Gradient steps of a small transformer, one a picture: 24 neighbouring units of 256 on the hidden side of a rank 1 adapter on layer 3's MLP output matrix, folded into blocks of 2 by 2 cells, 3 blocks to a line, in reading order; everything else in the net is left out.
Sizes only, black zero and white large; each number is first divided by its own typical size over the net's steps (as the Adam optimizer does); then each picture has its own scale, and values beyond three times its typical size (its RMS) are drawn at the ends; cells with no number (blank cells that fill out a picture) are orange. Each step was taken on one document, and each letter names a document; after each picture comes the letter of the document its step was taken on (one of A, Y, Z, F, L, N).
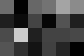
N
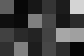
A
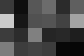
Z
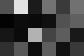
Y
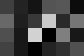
Z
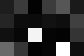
Y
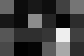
Y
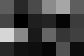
N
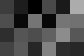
A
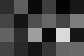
Y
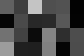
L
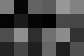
N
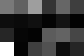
L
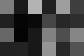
L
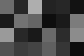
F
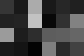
N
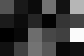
A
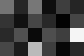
N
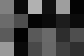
L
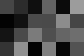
A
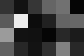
F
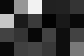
L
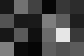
Y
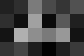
N
